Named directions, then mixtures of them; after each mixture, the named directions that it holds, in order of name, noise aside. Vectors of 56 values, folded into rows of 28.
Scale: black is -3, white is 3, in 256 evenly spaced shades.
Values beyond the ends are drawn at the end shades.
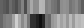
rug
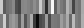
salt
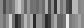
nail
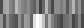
rug, salt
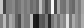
nail, salt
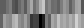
rug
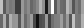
salt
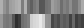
rug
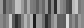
nail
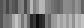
rug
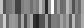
salt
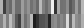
nail, salt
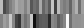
nail, salt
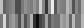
salt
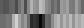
rug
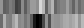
rug, salt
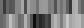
nail, rug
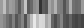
nail, rug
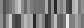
nail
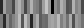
rug, salt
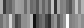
nail, salt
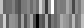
salt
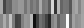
nail, salt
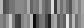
nail, salt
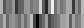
salt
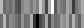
salt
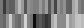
nail, rug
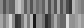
nail
